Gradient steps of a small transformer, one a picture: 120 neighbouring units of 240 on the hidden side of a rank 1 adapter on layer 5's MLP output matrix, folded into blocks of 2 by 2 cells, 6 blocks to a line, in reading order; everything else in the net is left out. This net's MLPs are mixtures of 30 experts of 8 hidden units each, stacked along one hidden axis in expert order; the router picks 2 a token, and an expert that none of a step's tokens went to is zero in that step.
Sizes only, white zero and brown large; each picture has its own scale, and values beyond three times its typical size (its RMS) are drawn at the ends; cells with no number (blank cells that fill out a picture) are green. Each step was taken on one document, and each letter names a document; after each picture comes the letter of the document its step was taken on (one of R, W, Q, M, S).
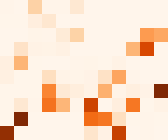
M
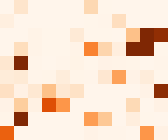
M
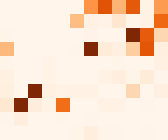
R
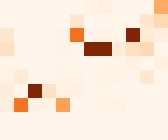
R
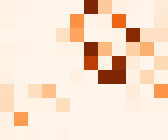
R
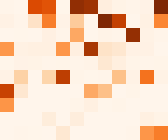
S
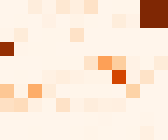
R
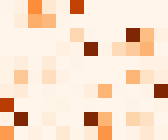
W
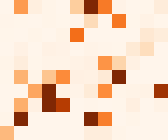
M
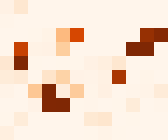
M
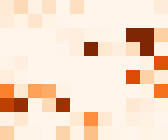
W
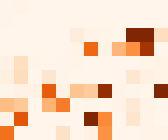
W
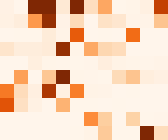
S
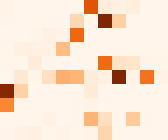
S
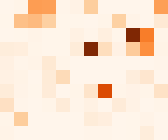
W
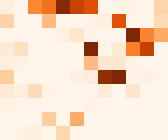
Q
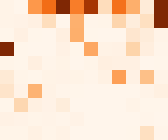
R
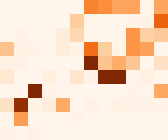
R
